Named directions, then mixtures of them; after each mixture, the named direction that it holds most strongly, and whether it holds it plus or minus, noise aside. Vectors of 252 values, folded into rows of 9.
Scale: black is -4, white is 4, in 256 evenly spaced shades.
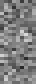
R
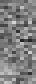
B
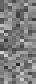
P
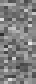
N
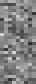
N, minus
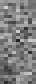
B, minus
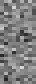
R, minus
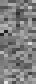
P, plus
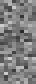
R, minus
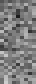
P, plus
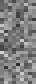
P, plus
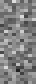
P, minus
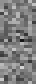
R, minus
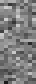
B, minus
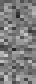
R, plus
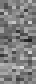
B, plus
